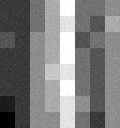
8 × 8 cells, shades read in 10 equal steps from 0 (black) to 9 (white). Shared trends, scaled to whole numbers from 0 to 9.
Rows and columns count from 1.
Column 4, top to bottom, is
6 6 6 6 7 6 6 5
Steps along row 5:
same up up up down down up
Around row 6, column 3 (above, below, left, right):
5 5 2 6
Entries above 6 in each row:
1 1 1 1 2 1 1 1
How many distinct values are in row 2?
5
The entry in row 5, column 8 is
5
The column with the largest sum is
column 5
